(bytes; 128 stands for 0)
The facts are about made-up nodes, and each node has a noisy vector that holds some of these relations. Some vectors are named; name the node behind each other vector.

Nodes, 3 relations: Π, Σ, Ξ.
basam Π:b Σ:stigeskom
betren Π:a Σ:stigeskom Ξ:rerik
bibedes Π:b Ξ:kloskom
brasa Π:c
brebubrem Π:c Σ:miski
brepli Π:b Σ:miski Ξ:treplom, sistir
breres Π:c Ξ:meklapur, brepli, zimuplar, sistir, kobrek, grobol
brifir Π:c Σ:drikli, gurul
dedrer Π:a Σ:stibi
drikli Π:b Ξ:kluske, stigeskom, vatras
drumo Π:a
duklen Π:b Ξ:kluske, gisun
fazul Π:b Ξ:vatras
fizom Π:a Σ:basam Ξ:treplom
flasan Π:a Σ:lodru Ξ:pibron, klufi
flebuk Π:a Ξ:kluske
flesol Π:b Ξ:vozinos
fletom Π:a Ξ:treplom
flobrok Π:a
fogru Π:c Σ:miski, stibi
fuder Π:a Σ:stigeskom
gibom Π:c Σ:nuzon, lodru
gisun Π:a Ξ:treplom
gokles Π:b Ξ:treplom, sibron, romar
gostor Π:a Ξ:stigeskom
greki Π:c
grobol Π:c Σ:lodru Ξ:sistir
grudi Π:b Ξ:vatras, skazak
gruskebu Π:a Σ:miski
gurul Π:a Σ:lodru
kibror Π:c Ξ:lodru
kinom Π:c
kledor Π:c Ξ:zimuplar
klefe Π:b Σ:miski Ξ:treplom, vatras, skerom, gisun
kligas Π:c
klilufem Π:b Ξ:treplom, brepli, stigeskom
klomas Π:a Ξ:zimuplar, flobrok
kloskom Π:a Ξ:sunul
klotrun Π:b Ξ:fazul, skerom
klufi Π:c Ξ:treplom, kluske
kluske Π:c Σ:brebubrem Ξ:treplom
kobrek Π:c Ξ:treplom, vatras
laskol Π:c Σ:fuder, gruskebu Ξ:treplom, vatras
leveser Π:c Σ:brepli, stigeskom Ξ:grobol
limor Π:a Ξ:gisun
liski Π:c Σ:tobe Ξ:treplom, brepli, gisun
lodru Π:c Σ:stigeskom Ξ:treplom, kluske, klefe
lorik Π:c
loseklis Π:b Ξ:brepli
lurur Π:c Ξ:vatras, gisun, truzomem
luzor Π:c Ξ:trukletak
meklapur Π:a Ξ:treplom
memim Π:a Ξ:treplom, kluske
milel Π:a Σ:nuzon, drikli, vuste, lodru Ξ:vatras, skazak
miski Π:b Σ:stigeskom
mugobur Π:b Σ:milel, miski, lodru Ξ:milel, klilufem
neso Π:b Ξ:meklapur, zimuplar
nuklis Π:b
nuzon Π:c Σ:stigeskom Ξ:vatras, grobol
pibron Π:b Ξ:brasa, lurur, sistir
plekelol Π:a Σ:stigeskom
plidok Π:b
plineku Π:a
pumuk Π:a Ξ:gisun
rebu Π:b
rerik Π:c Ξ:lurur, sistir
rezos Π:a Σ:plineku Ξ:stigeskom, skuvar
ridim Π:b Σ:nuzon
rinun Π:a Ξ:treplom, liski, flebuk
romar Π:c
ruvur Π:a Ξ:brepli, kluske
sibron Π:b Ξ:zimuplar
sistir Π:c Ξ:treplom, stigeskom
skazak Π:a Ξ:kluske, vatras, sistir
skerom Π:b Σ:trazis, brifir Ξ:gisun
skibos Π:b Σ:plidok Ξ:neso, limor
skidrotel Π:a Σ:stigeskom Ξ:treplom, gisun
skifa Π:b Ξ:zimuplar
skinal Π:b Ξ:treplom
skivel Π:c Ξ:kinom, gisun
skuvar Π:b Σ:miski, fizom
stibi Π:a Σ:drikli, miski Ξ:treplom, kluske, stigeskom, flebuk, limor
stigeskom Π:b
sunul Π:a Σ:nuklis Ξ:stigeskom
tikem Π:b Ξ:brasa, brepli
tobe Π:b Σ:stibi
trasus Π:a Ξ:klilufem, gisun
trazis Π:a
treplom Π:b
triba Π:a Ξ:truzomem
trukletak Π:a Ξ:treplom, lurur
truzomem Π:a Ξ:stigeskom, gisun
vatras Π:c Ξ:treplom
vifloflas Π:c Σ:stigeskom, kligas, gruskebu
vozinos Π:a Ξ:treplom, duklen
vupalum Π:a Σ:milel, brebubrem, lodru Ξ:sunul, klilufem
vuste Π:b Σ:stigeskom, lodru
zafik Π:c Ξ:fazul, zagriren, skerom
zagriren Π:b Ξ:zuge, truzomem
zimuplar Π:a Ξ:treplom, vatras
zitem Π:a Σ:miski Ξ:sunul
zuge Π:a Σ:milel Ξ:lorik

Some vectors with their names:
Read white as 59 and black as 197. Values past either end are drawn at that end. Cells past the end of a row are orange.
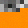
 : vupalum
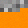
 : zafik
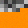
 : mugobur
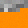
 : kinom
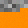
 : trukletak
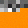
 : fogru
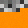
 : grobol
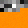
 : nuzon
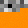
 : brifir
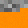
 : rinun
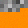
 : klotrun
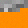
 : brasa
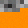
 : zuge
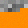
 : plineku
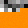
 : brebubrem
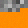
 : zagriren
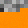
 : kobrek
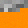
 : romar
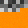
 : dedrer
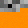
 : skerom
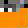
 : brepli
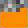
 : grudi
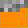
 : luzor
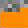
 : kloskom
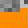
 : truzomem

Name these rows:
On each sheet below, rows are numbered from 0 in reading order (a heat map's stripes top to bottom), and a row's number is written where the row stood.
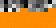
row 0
miski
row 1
flasan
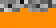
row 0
gibom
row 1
ridim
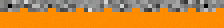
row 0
kluske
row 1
treplom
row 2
memim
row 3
lurur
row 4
klomas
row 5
flebuk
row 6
duklen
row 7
liski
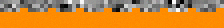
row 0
vifloflas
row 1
skinal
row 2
fizom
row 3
skivel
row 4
skidrotel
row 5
breres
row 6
tobe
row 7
gostor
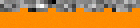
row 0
gisun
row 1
stigeskom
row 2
skazak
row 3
rebu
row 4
vatras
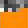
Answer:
zitem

